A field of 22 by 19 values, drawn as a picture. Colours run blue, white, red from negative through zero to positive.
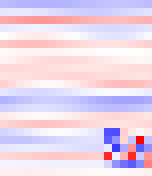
A few values lie far out on both sides of the bulk. An odd patch, rougher than its surroundings, sits in the bottom right. The bottom right is the roughest part. The grain runs across in streaks. On average the colour sits 50% of the way up the scale.
